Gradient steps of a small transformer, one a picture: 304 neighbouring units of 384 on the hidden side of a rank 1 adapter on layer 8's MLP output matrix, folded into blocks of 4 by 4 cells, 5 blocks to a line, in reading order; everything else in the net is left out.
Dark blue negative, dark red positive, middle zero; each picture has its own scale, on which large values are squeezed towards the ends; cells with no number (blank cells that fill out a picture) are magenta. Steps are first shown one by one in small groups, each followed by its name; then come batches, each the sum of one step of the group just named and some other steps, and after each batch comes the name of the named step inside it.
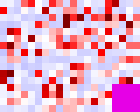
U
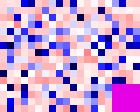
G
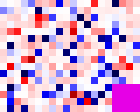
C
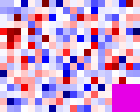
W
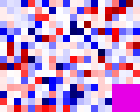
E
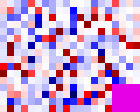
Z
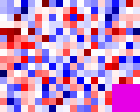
W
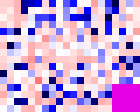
C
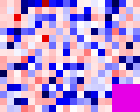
W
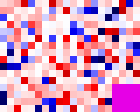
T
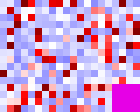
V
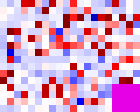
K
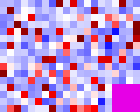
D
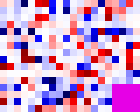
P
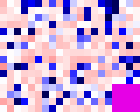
P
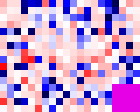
P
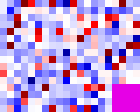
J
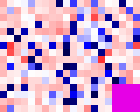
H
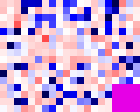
J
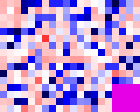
H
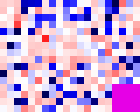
J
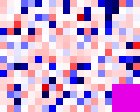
J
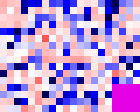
H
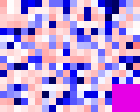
H
